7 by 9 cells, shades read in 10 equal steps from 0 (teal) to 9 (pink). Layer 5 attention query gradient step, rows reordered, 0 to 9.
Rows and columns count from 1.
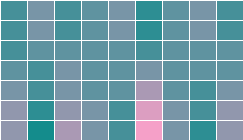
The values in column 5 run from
2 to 4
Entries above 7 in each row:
0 0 0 0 0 1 1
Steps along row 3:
up same same same down up same same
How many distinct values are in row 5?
4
